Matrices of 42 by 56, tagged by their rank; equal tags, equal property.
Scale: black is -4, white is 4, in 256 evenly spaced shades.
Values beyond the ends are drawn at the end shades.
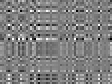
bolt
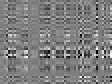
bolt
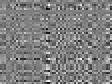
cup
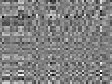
cup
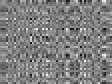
cup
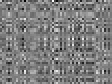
cup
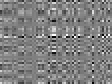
bolt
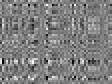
cup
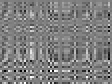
bolt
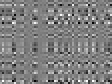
bolt
